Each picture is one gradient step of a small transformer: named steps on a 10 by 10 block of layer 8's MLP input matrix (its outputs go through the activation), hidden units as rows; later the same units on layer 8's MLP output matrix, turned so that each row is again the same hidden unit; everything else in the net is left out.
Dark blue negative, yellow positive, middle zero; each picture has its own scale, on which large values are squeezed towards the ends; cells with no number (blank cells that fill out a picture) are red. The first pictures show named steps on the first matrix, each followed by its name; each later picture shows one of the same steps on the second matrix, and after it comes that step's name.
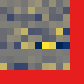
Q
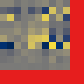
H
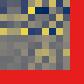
H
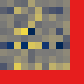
Q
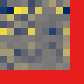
H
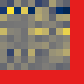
H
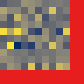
Q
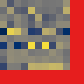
Q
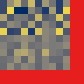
H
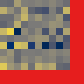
Q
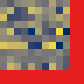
Q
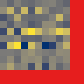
Q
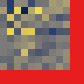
H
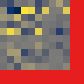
H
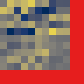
H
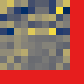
H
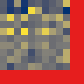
H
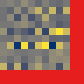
Q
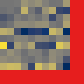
Q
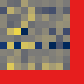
Q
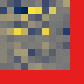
H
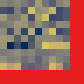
Q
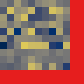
Q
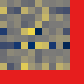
Q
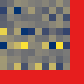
Q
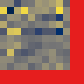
H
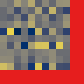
Q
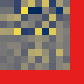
H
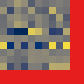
Q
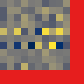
Q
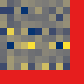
Q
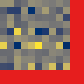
Q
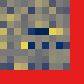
Q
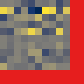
H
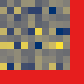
Q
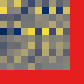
H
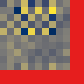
H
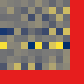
Q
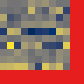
Q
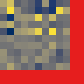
H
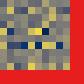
Q
